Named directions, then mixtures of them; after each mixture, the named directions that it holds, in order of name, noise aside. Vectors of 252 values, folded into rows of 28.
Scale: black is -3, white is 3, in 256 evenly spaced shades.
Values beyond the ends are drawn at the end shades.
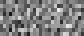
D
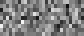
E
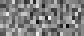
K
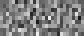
D, K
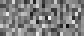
K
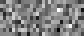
D, E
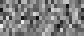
E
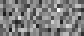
D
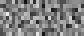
E, K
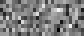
D, E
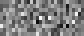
E, K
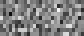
D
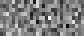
K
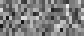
E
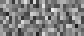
E, K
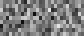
D, E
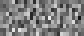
D, K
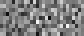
K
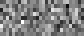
E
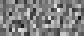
D, K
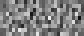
D, K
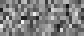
E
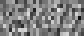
D, K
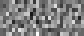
D, K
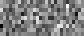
E, K
